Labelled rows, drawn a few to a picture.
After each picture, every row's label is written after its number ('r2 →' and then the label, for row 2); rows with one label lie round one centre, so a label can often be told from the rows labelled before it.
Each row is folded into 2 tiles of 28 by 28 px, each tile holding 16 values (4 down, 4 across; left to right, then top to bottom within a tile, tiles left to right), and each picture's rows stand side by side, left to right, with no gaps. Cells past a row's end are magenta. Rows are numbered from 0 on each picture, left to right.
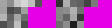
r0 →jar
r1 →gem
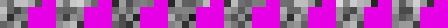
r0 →jar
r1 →jar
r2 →gem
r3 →gem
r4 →gem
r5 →jar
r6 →jar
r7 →jar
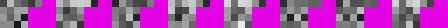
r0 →gem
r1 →jar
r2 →gem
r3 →jar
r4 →jar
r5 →gem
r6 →gem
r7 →jar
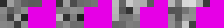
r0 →gem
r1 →gem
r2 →jar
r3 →jar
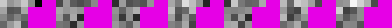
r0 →jar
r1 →gem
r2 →gem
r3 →jar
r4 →gem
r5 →jar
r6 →jar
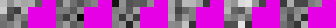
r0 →jar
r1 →gem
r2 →gem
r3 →jar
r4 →jar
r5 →gem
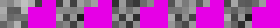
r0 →jar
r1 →gem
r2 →gem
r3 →gem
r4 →gem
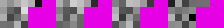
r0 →jar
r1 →jar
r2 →jar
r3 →gem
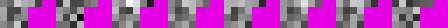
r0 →jar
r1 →gem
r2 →jar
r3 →jar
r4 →jar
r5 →jar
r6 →jar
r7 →gem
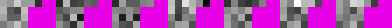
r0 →jar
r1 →gem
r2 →gem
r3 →jar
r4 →gem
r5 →jar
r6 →jar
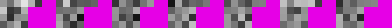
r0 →jar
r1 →gem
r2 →gem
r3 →gem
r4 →gem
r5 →jar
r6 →gem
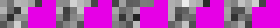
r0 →jar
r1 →jar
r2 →gem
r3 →jar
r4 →jar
